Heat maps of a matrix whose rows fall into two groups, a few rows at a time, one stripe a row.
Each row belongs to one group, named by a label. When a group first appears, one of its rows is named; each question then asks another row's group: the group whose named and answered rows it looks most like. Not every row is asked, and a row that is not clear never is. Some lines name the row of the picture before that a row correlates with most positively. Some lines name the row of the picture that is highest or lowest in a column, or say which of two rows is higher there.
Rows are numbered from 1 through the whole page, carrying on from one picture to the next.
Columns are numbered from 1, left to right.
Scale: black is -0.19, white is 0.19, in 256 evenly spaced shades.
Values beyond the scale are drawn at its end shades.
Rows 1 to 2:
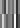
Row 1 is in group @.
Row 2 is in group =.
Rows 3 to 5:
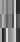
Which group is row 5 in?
@
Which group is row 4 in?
=
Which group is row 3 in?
=
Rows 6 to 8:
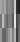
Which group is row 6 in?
=
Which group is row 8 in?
@
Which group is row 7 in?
=
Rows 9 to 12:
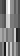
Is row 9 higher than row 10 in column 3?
No
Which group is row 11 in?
=
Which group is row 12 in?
@
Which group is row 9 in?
@
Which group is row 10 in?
@
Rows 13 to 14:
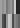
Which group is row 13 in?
=
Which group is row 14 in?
@
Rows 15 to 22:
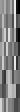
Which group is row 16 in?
=
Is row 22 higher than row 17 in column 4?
Yes
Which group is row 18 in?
@
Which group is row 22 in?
@
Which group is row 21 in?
@
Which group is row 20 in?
@
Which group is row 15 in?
=
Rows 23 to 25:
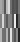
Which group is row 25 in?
@
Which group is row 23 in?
@
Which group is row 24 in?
=
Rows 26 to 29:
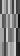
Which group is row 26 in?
=
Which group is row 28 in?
@
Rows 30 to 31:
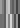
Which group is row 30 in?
@
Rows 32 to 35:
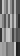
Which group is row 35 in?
=
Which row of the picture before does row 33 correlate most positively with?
31
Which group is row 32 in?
=
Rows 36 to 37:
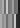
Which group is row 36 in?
@
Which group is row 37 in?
=
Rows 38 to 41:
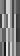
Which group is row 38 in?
@
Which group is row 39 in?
=
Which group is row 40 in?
@
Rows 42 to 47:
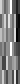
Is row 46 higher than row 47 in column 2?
No
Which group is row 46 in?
@
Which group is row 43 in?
=
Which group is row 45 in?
@
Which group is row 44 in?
=
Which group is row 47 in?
=
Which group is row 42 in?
@
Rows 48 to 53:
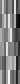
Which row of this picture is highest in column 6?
50
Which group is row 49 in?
=
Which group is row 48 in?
=
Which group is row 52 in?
@
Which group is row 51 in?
@
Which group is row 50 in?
@
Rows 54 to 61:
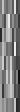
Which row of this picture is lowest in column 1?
56
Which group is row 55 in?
@
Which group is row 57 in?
=
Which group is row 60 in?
@
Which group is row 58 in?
@
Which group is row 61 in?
=
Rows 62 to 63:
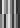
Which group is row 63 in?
@
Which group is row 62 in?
=
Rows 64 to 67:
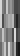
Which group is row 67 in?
=
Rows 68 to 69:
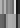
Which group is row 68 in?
=
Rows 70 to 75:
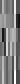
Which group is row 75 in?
=
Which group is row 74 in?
=
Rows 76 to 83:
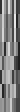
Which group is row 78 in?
=
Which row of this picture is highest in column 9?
79
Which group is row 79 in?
@
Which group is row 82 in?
@
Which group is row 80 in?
@
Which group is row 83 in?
@
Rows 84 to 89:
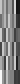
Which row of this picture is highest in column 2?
87
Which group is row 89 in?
@
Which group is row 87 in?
=
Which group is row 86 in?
@
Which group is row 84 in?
=
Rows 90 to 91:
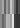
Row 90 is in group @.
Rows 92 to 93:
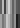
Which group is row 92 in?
@
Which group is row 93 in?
@
